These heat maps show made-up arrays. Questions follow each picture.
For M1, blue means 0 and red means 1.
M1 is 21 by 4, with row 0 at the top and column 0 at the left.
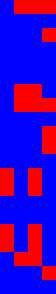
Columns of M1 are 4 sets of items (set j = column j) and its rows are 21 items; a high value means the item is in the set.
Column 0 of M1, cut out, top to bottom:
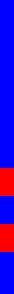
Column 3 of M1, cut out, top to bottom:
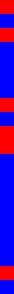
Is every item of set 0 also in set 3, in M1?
no
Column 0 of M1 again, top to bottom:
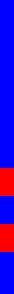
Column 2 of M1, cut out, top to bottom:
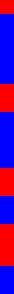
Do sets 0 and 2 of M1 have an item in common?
yes
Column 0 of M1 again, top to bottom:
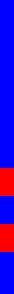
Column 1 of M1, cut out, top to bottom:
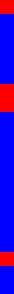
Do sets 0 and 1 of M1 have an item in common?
no
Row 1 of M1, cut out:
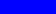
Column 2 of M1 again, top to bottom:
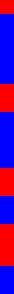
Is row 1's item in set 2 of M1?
no
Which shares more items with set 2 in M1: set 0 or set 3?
set 0
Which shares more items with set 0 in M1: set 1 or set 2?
set 2
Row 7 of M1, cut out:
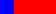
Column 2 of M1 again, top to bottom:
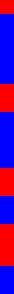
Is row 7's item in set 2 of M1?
yes
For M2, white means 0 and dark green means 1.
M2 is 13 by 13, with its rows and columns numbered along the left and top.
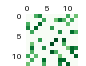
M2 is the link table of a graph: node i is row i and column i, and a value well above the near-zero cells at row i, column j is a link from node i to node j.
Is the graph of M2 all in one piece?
no
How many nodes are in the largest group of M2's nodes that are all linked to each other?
4
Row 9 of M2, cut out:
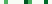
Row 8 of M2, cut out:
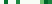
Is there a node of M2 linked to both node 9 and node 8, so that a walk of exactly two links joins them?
yes
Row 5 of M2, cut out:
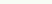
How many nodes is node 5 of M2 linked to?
0
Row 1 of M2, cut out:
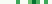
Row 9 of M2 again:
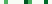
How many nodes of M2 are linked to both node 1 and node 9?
2
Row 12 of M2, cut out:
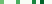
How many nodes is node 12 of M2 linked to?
4
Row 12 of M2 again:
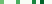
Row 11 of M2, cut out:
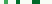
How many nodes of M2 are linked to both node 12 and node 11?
2
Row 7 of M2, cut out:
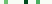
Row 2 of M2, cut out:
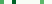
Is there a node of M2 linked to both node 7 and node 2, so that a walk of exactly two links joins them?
no
